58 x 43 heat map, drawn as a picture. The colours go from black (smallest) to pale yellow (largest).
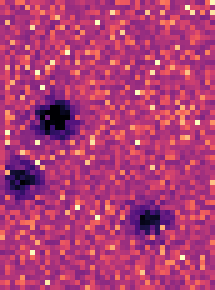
On average the colour sits 50% of the way up the scale. The halves do not mirror each other. The distribution is heavy-tailed on both sides. There are three dips. No overall slope runs across the table. The middle left is the ninth with the lowest average. There are no regular stripes.
